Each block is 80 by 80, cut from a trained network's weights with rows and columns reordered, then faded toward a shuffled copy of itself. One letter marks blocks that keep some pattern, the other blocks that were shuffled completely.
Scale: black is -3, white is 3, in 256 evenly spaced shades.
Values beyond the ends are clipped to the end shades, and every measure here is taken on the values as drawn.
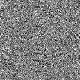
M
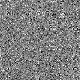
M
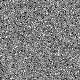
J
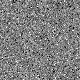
J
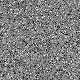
J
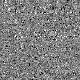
M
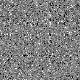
M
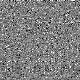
M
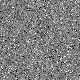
J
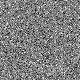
J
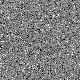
J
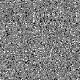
M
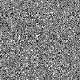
M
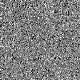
M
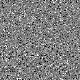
M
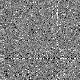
M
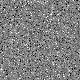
J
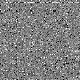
M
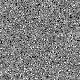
J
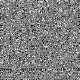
M
